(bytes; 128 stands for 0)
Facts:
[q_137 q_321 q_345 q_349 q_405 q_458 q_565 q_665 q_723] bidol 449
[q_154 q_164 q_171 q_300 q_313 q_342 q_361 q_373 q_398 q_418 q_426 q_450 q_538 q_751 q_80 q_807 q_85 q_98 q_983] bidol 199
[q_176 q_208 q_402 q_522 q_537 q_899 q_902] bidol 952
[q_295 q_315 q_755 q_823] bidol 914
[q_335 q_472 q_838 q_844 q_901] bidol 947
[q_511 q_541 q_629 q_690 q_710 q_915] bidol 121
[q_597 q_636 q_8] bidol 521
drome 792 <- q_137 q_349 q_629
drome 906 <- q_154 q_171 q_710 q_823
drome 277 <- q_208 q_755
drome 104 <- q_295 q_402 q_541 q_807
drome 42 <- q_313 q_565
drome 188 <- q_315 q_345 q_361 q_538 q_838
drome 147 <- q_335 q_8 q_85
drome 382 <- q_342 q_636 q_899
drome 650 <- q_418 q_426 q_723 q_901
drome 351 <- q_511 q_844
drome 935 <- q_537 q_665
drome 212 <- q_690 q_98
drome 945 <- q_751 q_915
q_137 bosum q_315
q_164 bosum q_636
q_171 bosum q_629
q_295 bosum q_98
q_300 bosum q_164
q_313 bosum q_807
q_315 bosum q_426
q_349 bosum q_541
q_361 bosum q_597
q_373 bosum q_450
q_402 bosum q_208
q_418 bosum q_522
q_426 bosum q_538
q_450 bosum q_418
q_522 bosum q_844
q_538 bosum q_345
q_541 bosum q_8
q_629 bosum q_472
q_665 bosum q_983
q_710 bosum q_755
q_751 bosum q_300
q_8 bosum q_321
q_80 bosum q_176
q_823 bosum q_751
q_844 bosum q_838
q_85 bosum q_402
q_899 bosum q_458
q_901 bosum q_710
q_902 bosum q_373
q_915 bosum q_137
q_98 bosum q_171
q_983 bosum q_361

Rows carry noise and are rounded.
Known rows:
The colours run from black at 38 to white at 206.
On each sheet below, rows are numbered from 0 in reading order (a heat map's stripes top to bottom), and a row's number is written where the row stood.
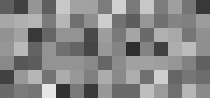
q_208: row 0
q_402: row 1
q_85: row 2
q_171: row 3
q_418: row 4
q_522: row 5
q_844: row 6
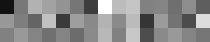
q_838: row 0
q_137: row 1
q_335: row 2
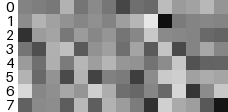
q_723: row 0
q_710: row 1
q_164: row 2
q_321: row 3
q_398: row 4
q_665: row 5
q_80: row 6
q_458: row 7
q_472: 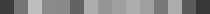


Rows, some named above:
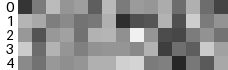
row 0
q_472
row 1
q_373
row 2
q_345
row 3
q_315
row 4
q_807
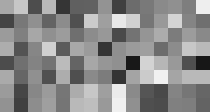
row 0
q_349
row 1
q_636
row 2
q_98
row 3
q_426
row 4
q_458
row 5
q_665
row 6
q_345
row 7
q_345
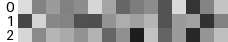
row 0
q_80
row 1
q_629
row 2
q_915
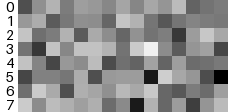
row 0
q_522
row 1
q_154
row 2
q_538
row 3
q_755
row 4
q_313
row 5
q_458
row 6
q_541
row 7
q_915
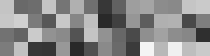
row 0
q_901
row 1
q_902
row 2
q_597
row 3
q_899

